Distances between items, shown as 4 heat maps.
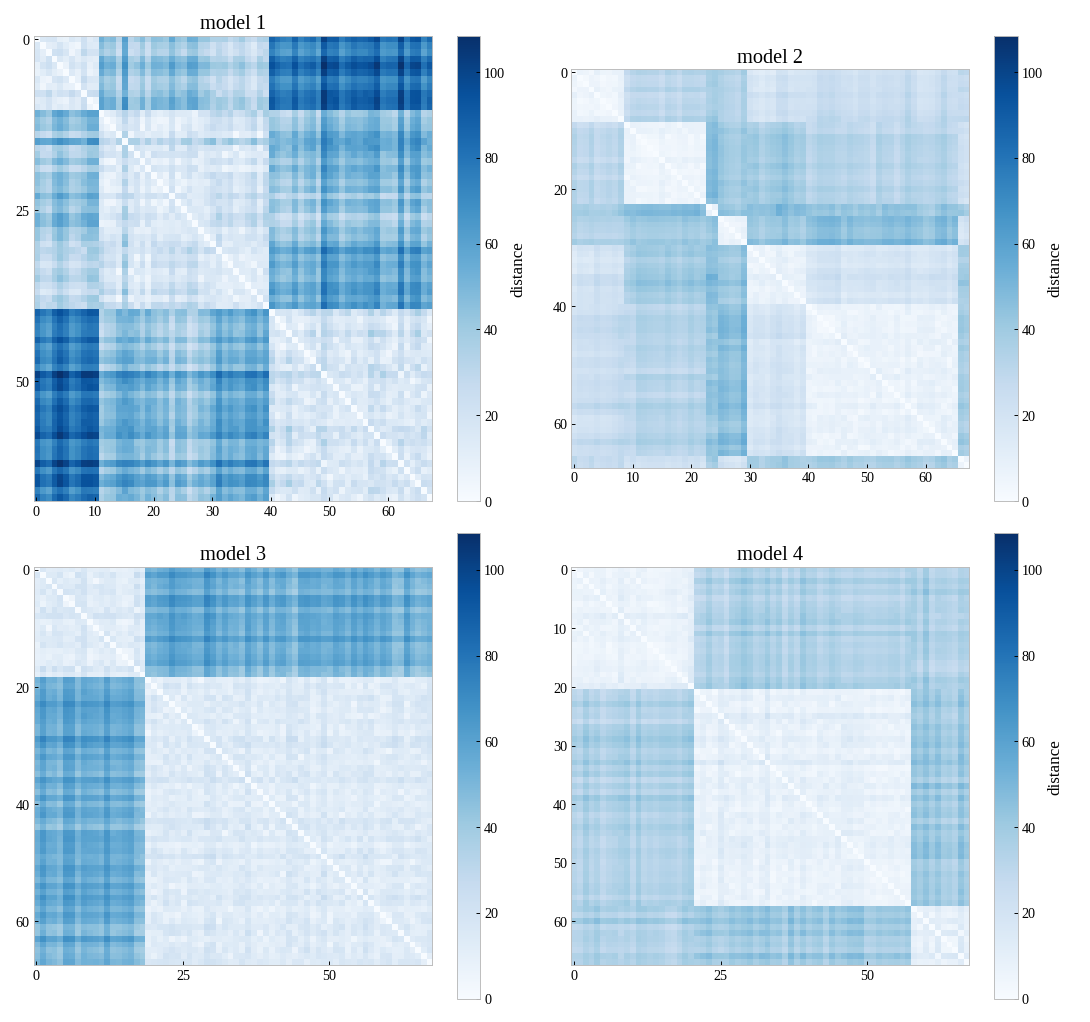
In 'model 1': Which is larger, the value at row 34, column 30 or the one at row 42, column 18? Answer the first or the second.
the second
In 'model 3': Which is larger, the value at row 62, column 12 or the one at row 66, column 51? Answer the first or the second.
the first
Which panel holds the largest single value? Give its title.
model 1
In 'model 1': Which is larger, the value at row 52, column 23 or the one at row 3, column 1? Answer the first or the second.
the first
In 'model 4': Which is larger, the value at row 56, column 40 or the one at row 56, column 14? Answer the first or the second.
the second
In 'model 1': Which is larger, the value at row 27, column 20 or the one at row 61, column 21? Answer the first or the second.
the second
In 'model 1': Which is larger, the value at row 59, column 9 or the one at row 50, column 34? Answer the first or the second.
the first
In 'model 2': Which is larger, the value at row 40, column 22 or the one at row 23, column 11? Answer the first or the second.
the second
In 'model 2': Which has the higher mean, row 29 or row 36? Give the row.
29
